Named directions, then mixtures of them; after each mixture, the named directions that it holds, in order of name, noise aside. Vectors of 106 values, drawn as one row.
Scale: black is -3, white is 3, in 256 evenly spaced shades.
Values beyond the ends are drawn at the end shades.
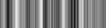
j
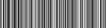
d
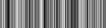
d, j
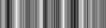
j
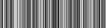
d, j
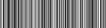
d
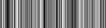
d, j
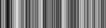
j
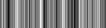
d, j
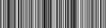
d, j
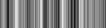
j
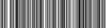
d, j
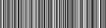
d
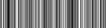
d, j
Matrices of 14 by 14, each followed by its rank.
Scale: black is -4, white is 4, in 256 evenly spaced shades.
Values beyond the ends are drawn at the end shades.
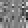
three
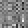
three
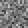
full rank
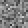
full rank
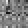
three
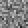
full rank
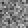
full rank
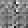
three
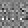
three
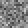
full rank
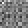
three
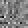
three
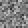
full rank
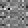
three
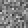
full rank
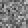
full rank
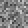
full rank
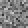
full rank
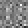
three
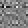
three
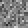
full rank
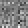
three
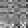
three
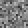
full rank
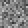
full rank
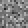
full rank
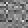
three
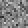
full rank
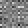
three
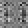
three
